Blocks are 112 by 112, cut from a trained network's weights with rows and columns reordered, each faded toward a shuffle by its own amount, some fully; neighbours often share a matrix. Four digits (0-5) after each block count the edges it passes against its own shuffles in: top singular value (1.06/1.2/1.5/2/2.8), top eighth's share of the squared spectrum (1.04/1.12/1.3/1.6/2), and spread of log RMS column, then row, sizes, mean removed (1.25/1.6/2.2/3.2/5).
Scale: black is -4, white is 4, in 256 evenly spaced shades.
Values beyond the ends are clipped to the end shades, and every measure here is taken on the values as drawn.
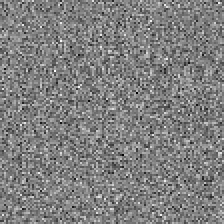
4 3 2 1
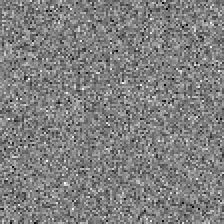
0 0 0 0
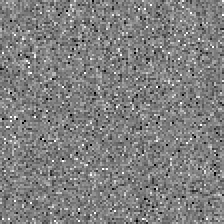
0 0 0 0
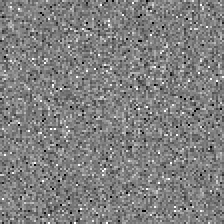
0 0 0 0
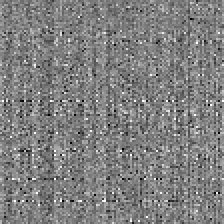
4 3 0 3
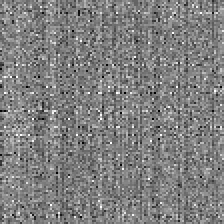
4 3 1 3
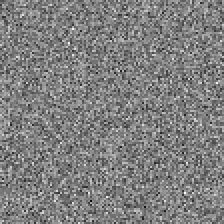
2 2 0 0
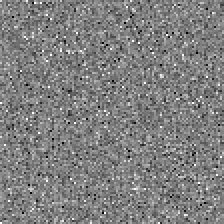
0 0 0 0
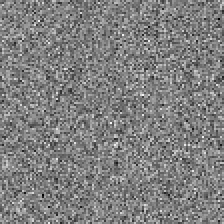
3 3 1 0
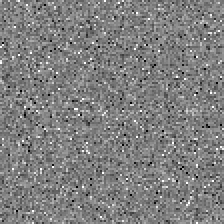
0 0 0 0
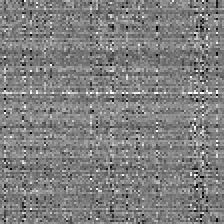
4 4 4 2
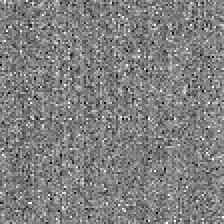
3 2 0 2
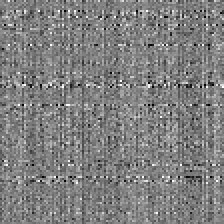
4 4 1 4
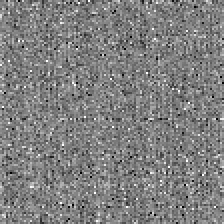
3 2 0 2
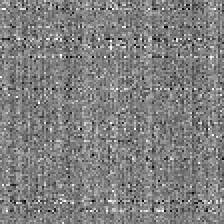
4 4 0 3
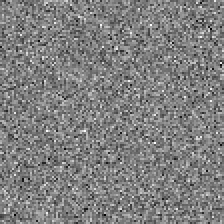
2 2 0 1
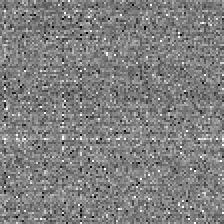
3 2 2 0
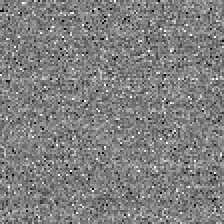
2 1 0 0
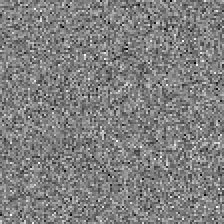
2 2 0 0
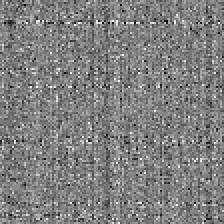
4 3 0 3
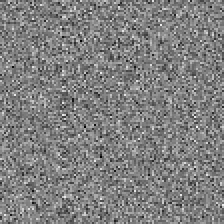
3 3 2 1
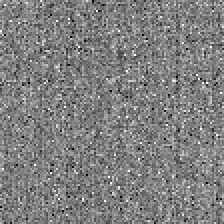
2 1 0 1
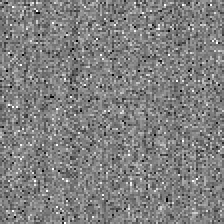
2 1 0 1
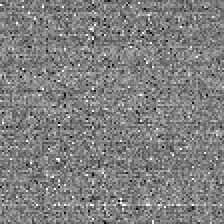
3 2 2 0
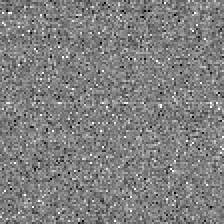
1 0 0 0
